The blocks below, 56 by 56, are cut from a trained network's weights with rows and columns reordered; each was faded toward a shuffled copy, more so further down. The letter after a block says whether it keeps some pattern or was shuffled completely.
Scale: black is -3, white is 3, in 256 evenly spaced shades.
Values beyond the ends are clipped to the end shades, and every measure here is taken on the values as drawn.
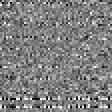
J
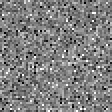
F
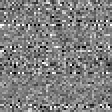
J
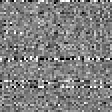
J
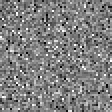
F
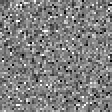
F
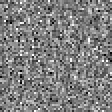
J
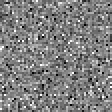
F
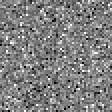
F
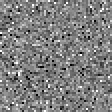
F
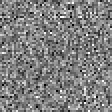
J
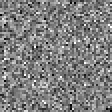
J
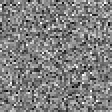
J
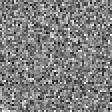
J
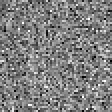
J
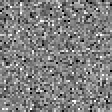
F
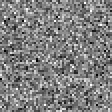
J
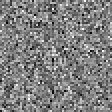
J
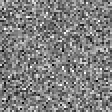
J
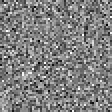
F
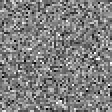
F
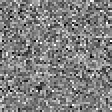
J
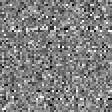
J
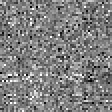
J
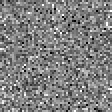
F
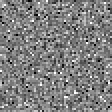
F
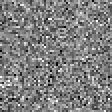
J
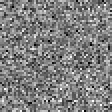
J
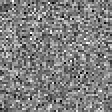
J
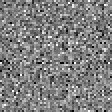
J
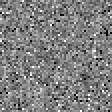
F
